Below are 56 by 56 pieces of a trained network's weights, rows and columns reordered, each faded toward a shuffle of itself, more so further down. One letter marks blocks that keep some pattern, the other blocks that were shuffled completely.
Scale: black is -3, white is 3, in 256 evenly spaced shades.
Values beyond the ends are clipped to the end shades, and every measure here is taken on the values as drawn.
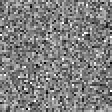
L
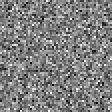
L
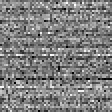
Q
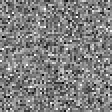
Q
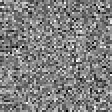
Q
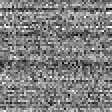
Q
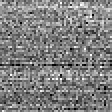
Q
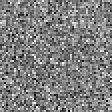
Q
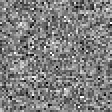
Q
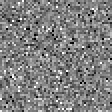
L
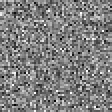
Q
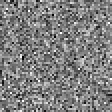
L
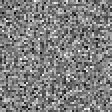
L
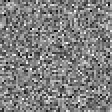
Q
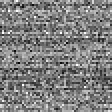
Q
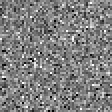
Q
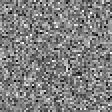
L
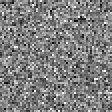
L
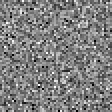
L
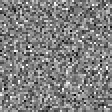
L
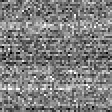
Q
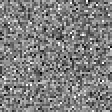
L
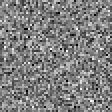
L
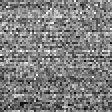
Q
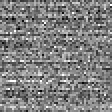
Q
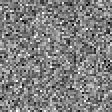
L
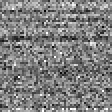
Q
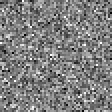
L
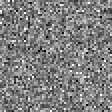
Q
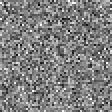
L
